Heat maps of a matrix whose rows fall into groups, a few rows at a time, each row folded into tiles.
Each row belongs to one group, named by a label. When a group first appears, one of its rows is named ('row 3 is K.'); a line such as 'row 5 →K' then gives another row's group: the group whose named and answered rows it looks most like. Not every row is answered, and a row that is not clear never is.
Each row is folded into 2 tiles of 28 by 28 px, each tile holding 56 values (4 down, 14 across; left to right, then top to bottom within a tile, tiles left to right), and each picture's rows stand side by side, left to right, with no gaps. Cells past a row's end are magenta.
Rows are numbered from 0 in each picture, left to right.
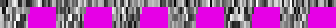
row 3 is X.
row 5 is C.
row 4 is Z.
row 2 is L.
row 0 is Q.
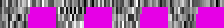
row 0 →L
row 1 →C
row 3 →Q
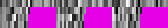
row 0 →X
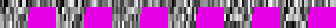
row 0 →Q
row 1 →Q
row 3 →Q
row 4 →Z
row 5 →Z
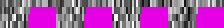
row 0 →L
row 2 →C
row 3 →X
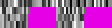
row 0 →Q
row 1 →C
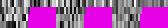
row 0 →Z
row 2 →Q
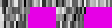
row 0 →Q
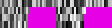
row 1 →Z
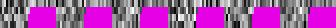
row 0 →Z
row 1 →X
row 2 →Q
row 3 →Z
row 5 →Q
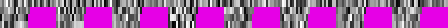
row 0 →C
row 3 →C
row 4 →X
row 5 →Z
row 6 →X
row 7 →Q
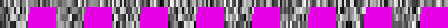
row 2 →C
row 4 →L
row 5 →L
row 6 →Z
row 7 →Z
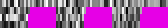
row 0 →Z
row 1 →Z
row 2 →L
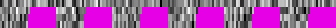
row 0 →L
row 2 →L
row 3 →Q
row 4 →L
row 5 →C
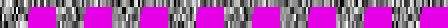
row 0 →C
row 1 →X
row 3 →Z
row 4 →X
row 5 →X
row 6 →Q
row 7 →C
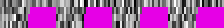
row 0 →L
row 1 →C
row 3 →C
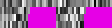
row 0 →L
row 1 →Z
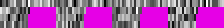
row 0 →X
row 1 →L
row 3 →C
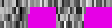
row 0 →X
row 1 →Z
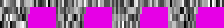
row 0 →Z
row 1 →L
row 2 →L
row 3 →X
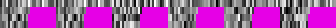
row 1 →L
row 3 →Q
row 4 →X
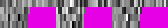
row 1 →Q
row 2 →X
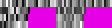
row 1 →C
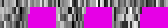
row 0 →X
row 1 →X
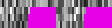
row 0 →L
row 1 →Q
